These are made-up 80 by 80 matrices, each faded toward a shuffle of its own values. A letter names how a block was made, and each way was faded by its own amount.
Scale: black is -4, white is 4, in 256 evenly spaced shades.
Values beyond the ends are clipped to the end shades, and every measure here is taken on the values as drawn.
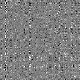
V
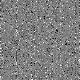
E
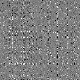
V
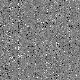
E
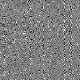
V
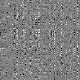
V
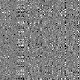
V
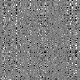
V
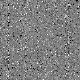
E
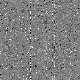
E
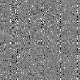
V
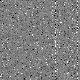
E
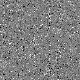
E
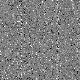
E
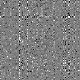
V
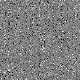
E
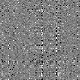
V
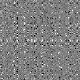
V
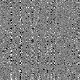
V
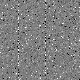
E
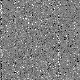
E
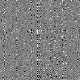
V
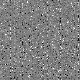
E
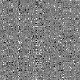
V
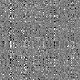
V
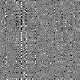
V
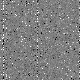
E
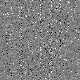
E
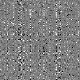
V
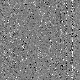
E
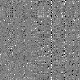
V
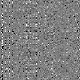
V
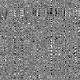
V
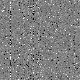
E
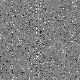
E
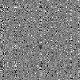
V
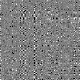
V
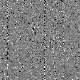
E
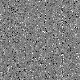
E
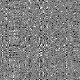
V
